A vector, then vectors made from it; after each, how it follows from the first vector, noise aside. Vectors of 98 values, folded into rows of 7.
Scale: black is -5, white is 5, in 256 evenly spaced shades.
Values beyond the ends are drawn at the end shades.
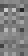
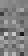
wrapped around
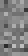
reversed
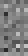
wrapped around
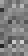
wrapped around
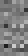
reversed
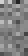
wrapped around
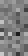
wrapped around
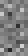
wrapped around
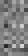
reversed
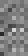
wrapped around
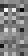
scaled up
